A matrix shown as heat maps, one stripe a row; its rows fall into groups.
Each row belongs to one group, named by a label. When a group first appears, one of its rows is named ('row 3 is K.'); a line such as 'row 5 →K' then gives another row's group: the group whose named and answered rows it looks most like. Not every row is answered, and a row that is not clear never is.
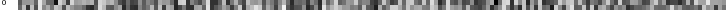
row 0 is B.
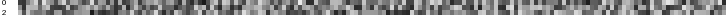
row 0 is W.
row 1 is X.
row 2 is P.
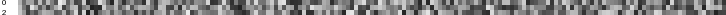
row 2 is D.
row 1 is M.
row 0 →B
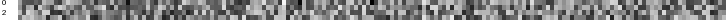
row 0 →D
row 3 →P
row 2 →X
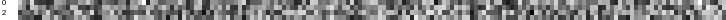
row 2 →W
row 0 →P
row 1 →M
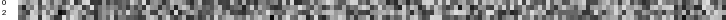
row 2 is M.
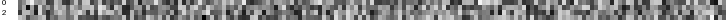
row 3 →D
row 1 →B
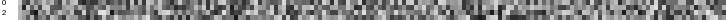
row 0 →D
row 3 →M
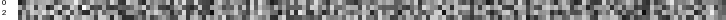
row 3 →B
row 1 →P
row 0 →W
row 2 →W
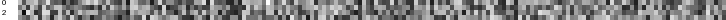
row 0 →X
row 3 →P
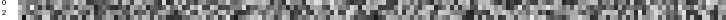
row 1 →P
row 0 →M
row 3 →X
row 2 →D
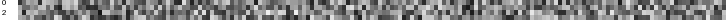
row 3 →P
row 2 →X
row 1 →D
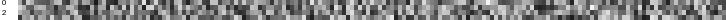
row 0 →P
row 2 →D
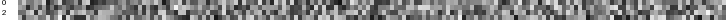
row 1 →D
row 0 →P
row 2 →B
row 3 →X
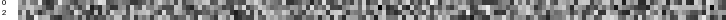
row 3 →D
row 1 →P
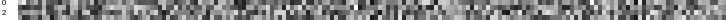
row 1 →M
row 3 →D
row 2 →P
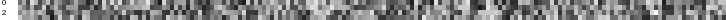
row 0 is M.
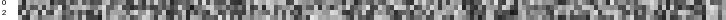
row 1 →B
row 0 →X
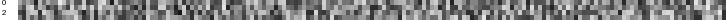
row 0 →B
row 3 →W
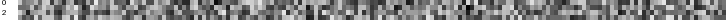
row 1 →W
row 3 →W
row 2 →D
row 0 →X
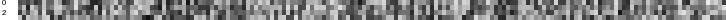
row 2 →M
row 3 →X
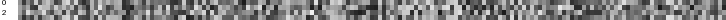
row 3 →W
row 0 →W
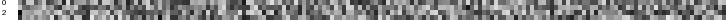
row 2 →B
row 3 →W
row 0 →X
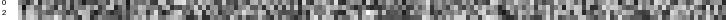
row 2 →P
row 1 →X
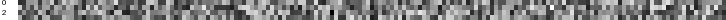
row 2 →B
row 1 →X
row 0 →W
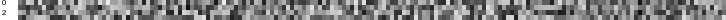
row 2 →M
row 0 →B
